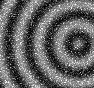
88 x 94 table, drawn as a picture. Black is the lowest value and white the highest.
Rings: centred on the middle right. Seam: none. Slope: none.
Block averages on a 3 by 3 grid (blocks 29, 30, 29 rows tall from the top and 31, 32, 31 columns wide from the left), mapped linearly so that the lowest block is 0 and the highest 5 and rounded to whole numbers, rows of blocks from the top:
425 / 240 / 425
